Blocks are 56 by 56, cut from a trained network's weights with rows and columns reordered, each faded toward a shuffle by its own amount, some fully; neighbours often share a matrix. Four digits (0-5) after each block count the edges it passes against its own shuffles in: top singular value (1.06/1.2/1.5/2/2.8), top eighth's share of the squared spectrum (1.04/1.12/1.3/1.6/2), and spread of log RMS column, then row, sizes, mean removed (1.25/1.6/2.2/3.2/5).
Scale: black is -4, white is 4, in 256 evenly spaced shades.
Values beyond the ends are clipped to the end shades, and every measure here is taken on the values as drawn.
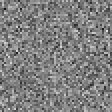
3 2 1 0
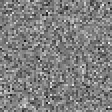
0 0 0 0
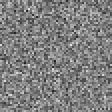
0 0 0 0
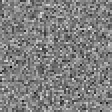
0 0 0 0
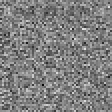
3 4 2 1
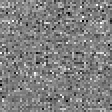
2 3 1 2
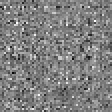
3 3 1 3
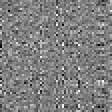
4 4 3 2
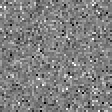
0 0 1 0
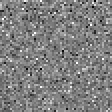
1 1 0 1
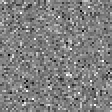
0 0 0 0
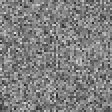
3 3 1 0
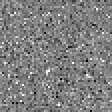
0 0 0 0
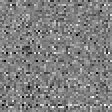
3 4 0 3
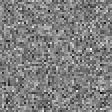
3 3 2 1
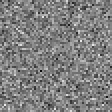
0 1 0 0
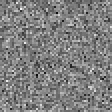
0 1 0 0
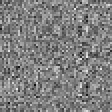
4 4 2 1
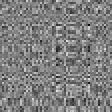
4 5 3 3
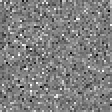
0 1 0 0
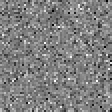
2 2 0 1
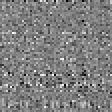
3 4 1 3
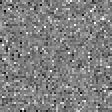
0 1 0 0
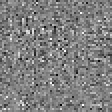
3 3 1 2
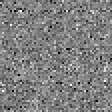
2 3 0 2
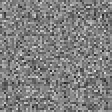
3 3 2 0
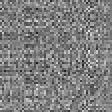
4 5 3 2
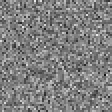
0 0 0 0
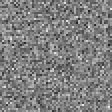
2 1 0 0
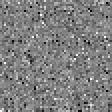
2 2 0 1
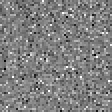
2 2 0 1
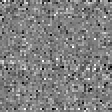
3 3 0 2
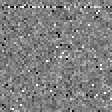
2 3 0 1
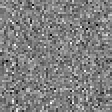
3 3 1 1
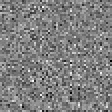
3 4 2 1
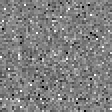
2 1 0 1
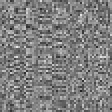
4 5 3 2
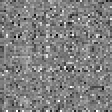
3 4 1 3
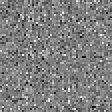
2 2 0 1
